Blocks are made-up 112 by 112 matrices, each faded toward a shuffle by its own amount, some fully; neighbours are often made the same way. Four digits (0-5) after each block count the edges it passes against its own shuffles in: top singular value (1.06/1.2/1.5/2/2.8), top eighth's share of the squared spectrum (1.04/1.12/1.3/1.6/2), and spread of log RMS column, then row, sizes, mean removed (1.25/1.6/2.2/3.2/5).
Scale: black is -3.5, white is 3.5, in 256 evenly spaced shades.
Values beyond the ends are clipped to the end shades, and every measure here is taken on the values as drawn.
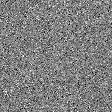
0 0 0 0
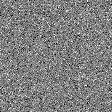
0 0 1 0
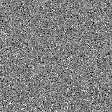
0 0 2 0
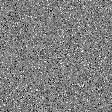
0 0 0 0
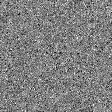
0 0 1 0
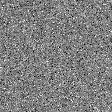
0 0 0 0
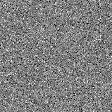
0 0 1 0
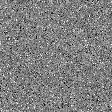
0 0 0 0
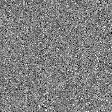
0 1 2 0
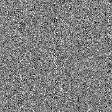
1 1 3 0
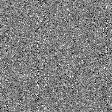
1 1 2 0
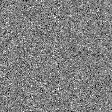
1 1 2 0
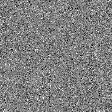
0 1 2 0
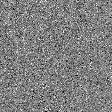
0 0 1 0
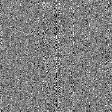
2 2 4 0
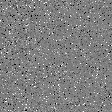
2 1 0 1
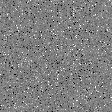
3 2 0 0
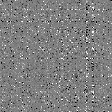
4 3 2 2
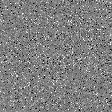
3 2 0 0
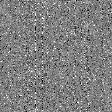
2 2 3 0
